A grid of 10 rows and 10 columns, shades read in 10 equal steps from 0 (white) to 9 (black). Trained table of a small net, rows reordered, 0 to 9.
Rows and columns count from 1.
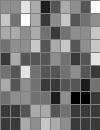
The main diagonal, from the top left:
4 5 4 2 6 6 6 9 7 7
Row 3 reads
3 3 4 3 5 7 5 4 4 2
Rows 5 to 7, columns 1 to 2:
7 3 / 5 6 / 3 6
